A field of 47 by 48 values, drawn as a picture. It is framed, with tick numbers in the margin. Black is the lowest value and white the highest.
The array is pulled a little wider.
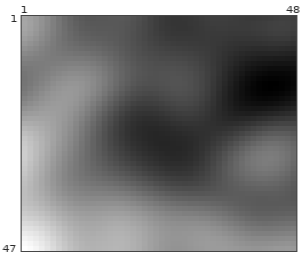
Slope: up to the bottom left. Odd rows or columns: none. Mirror symmetry: none. Grain: smooth. Lone odd cells: none. Ninth with the highest average: bottom left. Stripes: none. Ninth with the lowest average: top right.
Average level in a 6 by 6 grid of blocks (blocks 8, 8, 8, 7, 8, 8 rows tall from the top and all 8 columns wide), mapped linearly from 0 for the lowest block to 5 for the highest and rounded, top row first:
322111
332210
431111
421123
432222
544333
